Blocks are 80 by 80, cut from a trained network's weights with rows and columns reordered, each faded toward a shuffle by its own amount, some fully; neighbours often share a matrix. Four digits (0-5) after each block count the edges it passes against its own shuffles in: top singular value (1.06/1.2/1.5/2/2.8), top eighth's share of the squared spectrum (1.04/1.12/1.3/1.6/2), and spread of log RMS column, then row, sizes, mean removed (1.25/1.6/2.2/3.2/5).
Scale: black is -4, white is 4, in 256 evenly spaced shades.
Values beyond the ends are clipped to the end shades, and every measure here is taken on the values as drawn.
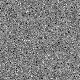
1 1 0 0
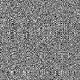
3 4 2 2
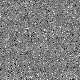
1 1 1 0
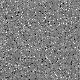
1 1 1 0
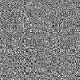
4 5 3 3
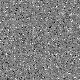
1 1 0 1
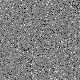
0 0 0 0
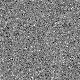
0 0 0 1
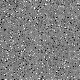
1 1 0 0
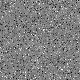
0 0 0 0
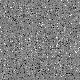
1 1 0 1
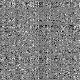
3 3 0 3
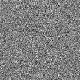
3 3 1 1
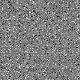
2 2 1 0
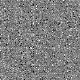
2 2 2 0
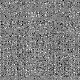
3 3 0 3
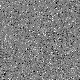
0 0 0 0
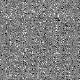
2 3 3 0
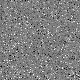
0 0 0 0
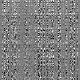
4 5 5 1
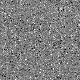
1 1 1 0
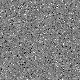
1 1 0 0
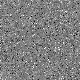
1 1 0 0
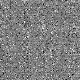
2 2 2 0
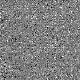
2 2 2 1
